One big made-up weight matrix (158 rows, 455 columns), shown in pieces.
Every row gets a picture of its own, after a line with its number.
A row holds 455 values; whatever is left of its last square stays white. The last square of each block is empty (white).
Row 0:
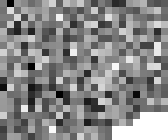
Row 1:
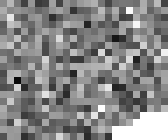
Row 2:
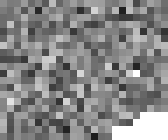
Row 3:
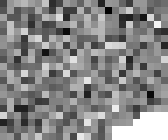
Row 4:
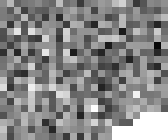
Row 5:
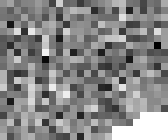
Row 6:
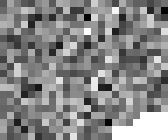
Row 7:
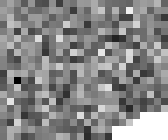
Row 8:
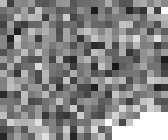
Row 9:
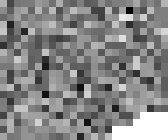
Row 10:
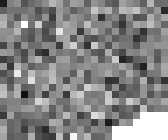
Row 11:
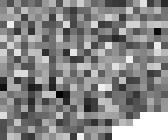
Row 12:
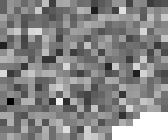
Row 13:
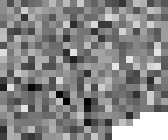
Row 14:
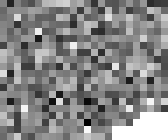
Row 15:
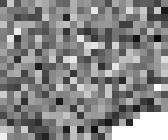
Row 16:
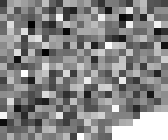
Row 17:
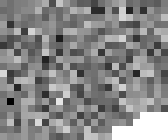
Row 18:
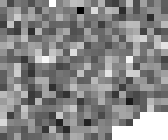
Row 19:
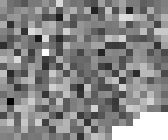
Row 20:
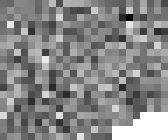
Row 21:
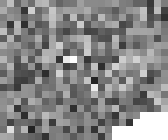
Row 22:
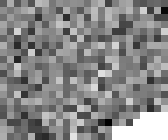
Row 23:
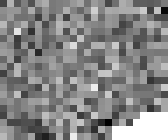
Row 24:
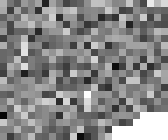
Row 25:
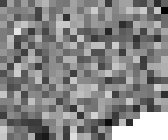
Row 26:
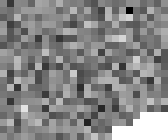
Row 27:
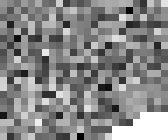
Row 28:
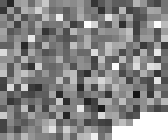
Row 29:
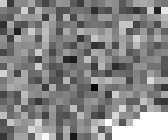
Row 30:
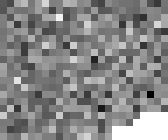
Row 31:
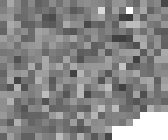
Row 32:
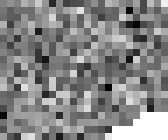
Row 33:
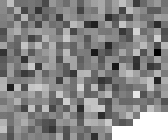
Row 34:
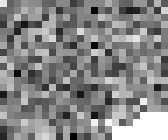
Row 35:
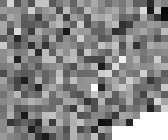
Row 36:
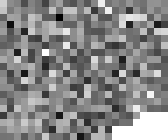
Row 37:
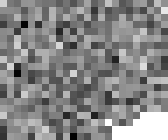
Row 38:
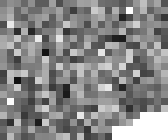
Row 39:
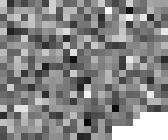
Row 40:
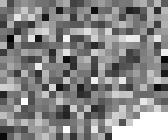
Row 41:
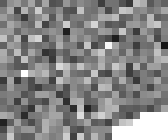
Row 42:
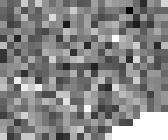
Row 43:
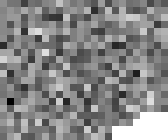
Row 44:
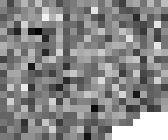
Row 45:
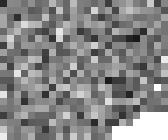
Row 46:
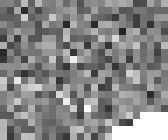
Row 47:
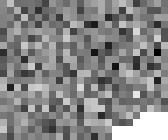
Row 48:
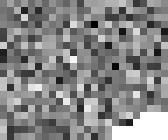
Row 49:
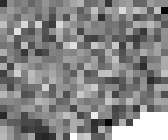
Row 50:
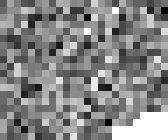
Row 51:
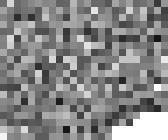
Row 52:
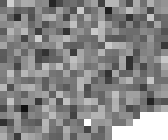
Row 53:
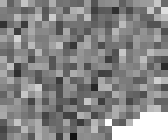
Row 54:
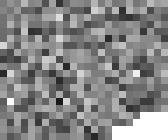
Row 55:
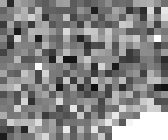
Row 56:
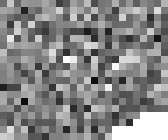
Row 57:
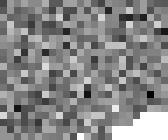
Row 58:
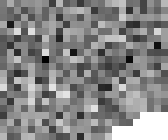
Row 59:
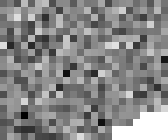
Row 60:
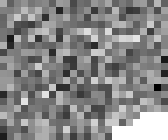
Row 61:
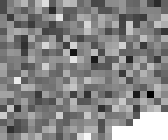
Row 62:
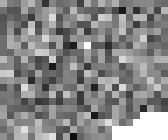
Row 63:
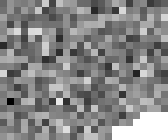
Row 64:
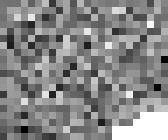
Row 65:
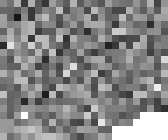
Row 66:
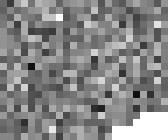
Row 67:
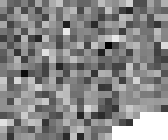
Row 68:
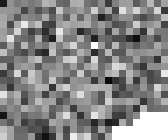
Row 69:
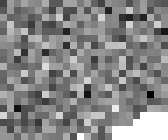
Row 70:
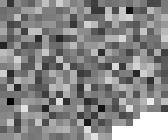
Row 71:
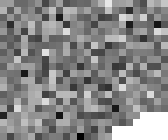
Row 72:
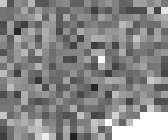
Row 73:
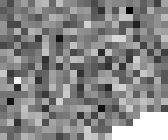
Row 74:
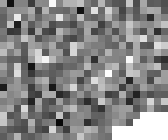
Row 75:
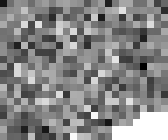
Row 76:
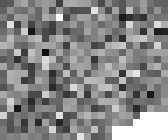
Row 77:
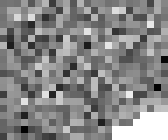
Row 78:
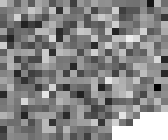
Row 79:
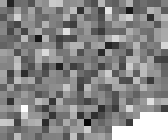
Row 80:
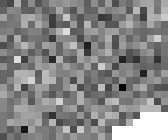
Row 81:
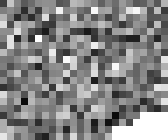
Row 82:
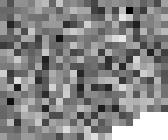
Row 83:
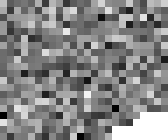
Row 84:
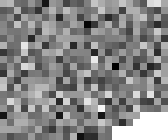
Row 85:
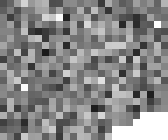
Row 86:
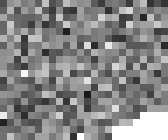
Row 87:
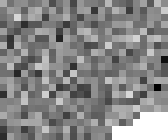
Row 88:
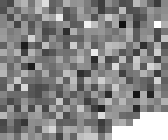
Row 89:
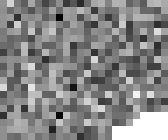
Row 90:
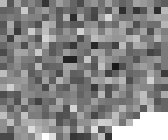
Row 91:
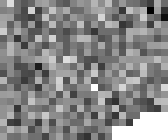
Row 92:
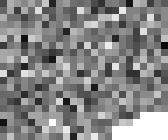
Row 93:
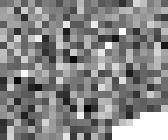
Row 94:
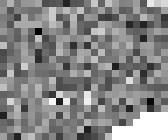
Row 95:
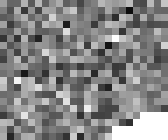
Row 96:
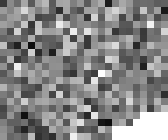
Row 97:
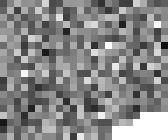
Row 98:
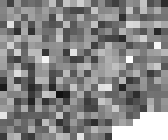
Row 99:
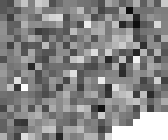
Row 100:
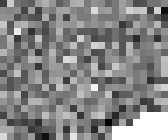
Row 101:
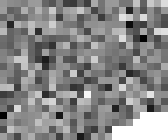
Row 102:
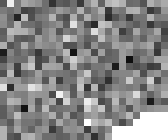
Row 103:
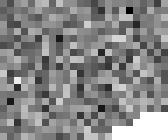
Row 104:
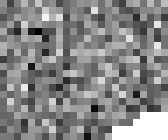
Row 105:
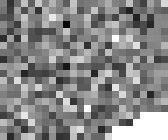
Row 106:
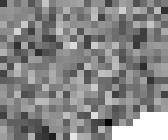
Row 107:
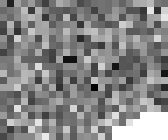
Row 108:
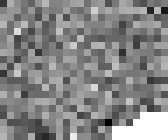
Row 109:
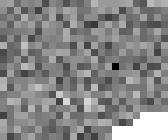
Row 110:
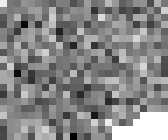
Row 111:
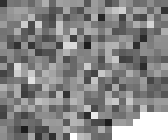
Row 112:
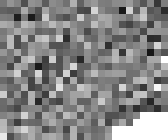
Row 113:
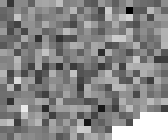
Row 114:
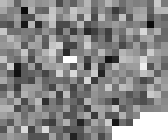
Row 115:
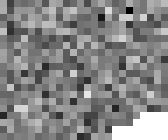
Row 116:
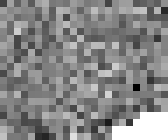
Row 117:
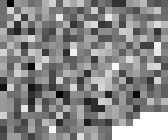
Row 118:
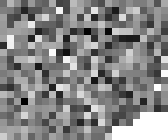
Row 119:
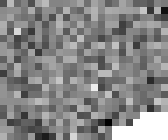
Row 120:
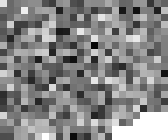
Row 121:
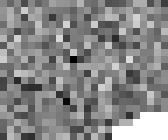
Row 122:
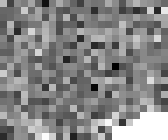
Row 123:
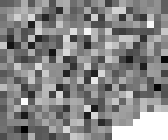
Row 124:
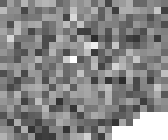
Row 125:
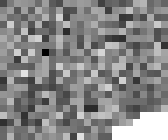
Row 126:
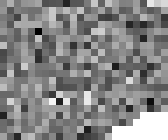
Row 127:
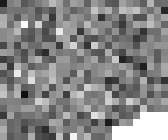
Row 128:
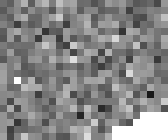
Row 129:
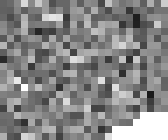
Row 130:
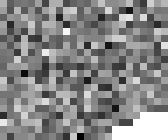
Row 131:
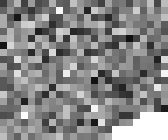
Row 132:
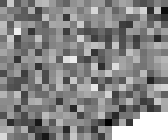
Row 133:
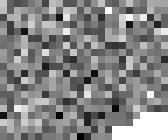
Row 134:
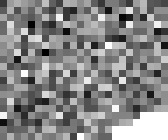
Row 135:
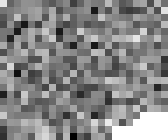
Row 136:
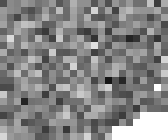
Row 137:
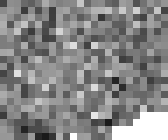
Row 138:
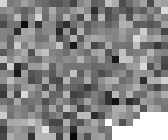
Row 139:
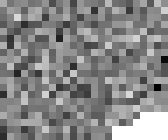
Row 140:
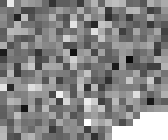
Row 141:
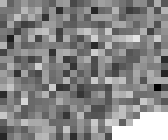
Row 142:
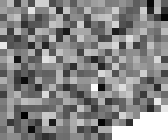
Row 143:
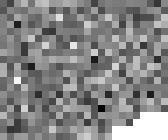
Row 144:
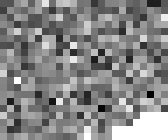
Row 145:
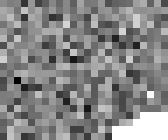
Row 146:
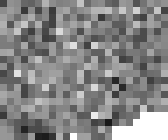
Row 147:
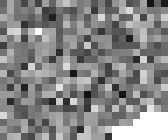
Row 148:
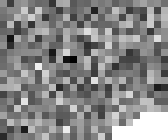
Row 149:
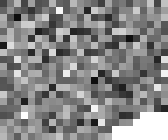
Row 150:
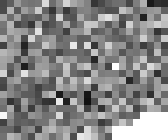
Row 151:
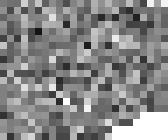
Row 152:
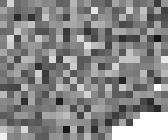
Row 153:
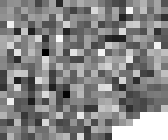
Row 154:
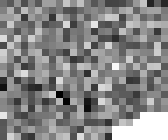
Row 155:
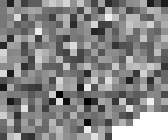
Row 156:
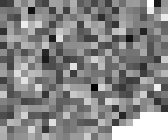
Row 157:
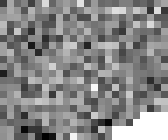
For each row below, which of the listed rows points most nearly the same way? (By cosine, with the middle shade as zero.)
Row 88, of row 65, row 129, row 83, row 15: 129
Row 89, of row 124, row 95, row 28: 95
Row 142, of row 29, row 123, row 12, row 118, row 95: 123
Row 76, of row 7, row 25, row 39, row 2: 2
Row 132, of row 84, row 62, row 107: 84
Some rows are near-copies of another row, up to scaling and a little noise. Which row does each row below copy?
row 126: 94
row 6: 50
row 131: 149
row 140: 102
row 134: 16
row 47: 33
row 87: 139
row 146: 137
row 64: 77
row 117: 0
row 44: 104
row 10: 127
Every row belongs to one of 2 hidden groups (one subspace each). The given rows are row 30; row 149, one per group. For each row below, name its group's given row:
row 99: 30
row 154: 30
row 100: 149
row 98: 30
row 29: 149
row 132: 149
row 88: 30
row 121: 30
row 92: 30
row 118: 149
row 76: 30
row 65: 149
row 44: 30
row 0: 30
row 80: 149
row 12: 30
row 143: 30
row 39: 30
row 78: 149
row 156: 149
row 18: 30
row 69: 30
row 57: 30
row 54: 30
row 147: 30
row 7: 30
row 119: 149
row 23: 149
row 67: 30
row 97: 30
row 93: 30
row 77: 149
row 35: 149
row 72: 149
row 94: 30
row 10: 149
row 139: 149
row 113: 30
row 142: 149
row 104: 30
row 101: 30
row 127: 149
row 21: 149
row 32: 30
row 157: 149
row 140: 30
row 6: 149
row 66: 30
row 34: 149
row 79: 30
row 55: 149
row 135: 149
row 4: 30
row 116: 149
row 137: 149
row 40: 149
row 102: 30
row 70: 30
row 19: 30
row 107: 149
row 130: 30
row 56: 149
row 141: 149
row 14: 30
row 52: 30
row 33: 30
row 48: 30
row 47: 30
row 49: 149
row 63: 30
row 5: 30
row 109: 30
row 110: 149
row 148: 149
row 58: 30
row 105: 30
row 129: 30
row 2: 30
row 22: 149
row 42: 30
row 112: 149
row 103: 30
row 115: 30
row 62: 149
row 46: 30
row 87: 149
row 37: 149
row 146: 149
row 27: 30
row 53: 149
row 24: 30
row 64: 149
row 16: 30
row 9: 30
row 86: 30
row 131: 149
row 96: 149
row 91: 149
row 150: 30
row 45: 149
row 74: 30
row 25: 149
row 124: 149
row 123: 149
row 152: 149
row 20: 30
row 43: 30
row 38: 30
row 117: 30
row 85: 30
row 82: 30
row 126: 30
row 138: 149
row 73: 30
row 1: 30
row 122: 149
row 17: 30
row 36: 30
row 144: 30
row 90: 149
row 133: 30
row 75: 149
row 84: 30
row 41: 30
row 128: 30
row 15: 149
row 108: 149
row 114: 149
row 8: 149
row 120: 149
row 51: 149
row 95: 30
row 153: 30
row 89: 30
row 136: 149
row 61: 30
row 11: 30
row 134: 30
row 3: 30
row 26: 30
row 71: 30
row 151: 30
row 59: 149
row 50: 149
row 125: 30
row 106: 149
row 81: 149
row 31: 30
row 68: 149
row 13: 30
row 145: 30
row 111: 149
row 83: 30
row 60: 149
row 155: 30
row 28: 30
